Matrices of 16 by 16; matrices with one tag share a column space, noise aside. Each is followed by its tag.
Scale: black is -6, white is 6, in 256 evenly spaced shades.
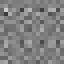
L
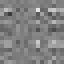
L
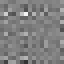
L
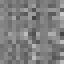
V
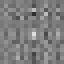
V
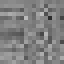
V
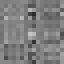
V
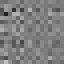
L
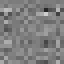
L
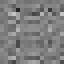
L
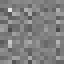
L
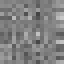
V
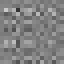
L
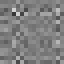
L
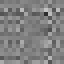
L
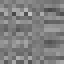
L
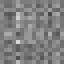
V
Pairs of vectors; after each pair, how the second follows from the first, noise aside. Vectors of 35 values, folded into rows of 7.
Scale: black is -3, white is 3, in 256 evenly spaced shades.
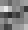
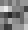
copied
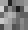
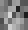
wrapped around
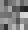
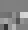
partly zeroed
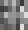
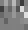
partly zeroed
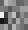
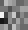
copied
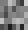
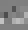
partly zeroed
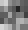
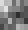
wrapped around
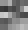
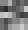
copied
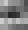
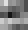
copied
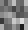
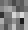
wrapped around
